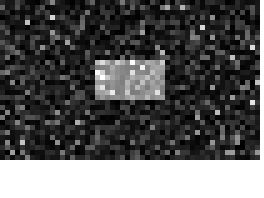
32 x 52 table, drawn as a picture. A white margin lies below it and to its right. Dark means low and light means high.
Histogram: skewed, a long tail of high values. Stripes: none. Average level on the scale: 20%. Odd patch: higher, in the centre. Slope: none.
